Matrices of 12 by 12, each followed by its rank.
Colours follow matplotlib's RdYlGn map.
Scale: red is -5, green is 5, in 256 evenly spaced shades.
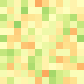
full rank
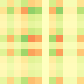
one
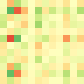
two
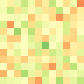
full rank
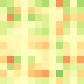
two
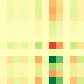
one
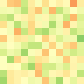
full rank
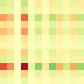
one
